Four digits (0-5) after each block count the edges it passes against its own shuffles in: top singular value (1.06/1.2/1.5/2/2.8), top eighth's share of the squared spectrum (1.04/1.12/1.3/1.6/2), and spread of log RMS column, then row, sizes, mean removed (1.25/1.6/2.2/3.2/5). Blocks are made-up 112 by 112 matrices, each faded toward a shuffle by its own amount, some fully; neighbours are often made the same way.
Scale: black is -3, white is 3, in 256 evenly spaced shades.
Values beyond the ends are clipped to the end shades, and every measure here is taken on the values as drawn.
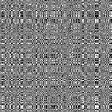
5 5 4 4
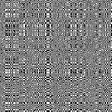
5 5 4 4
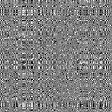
5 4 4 4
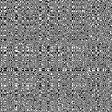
5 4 3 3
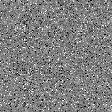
3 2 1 0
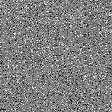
4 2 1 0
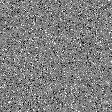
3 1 0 0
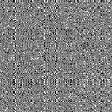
5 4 3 3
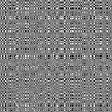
5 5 4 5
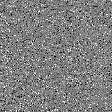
3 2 1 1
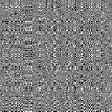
5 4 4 3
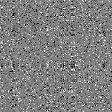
4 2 2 1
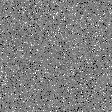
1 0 0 0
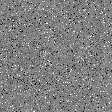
2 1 0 0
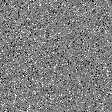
2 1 0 0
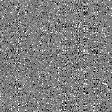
4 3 3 1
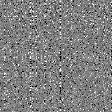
4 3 3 1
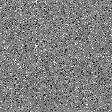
3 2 1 0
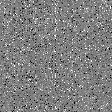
4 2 1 0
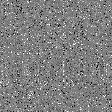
3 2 1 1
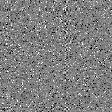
4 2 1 1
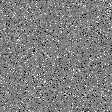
0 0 0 0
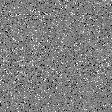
3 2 0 1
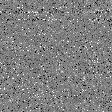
2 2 0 1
